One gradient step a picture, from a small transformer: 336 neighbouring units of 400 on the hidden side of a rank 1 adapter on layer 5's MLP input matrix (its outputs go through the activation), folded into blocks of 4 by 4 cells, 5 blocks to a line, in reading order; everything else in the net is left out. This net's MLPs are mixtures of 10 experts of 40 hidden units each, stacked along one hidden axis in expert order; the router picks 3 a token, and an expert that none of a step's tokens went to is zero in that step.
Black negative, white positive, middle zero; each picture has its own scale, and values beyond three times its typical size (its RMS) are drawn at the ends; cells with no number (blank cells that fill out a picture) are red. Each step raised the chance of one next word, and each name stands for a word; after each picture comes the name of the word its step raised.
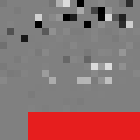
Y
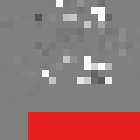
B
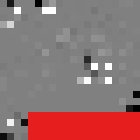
Y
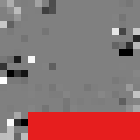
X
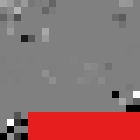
X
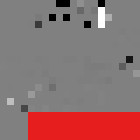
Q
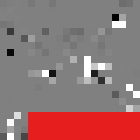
B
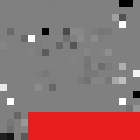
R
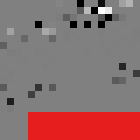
X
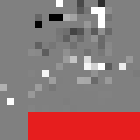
B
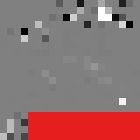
Q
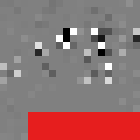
Y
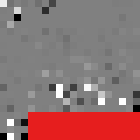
X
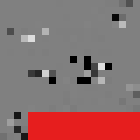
Q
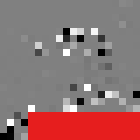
Y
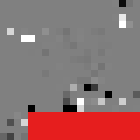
R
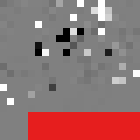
R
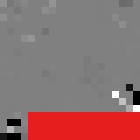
R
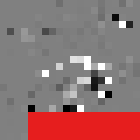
B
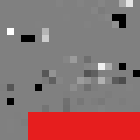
X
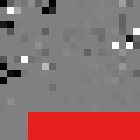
Q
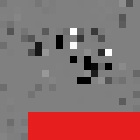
Q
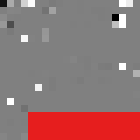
B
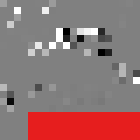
Y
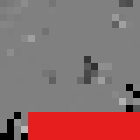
R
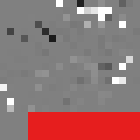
B
